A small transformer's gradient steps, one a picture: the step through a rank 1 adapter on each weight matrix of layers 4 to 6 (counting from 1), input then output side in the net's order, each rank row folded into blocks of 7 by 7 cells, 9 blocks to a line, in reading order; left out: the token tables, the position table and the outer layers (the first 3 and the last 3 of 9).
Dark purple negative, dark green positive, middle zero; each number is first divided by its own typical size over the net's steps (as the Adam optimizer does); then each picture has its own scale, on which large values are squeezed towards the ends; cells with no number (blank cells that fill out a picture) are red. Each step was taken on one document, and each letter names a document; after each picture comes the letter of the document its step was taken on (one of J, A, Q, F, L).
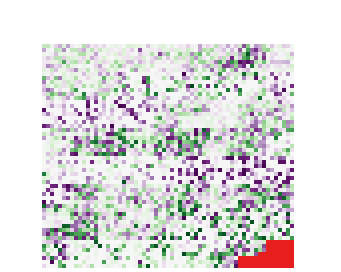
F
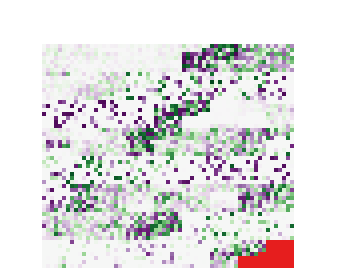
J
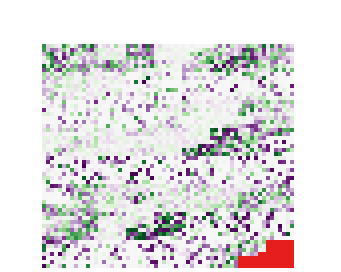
F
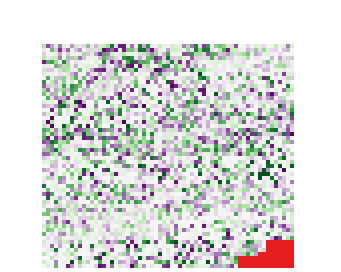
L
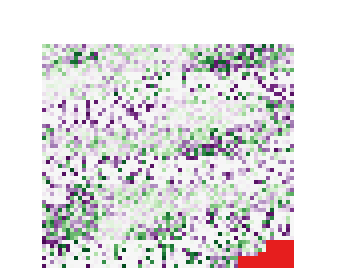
F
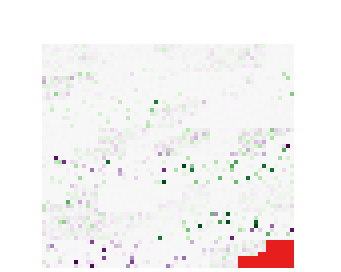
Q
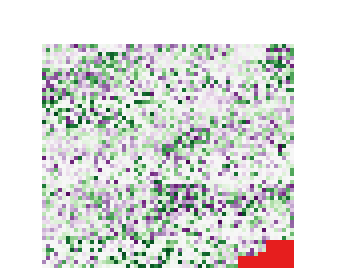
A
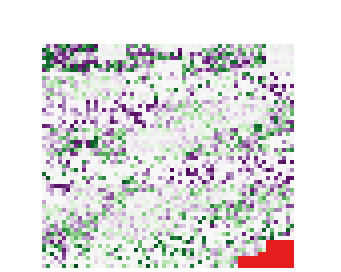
F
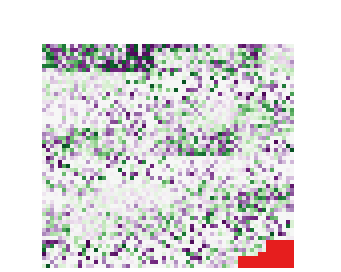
F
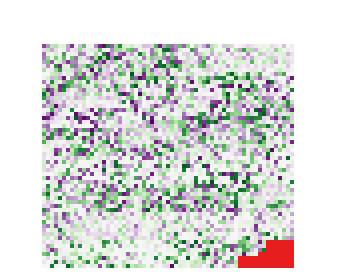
L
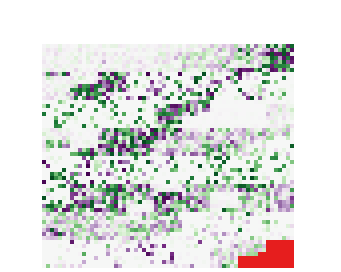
J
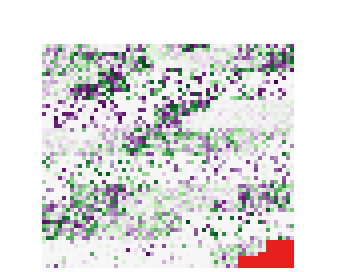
J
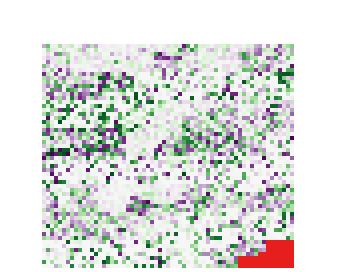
A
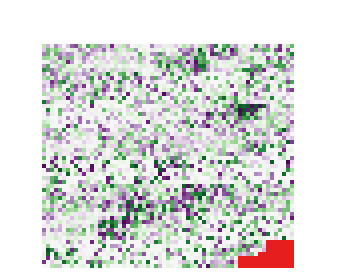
A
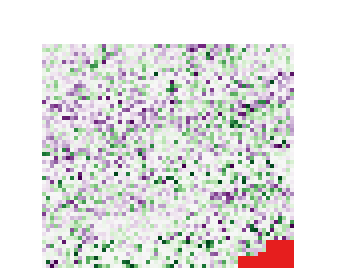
L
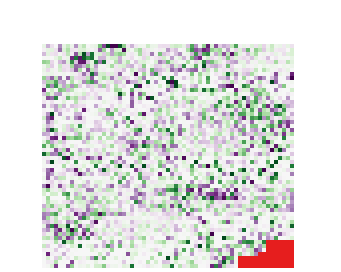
L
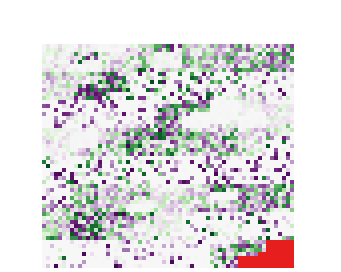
J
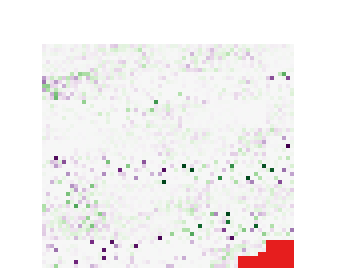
Q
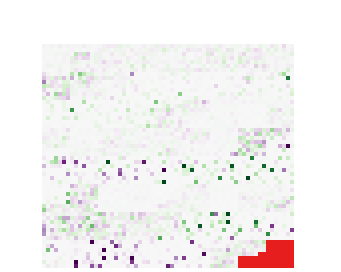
Q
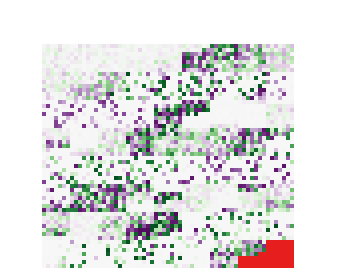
J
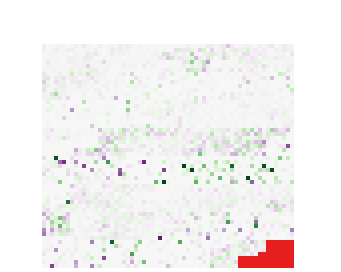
Q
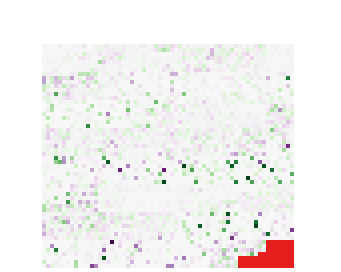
Q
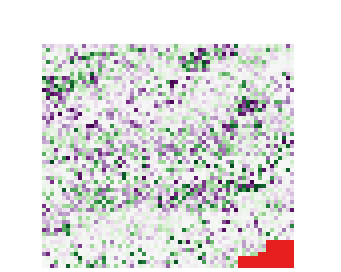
L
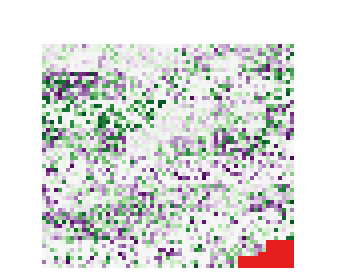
A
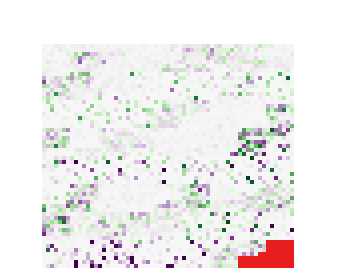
Q
